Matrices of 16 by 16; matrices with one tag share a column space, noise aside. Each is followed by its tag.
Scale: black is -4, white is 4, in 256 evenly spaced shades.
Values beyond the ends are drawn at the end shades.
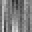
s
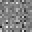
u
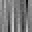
s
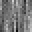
s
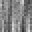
s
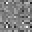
u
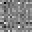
u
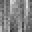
s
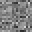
u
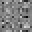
u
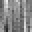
s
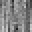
s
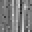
s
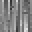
s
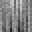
s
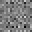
u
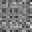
u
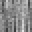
s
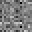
u
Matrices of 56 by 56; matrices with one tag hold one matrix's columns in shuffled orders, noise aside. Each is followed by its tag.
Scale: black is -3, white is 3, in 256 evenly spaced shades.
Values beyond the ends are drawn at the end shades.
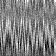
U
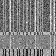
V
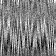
U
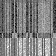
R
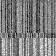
R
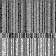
R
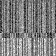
R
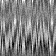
U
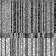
R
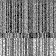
R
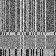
V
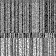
R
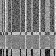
V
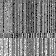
R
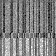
R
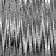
U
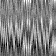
U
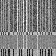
V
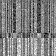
R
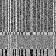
V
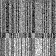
R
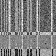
V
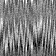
U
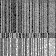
R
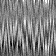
U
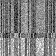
R
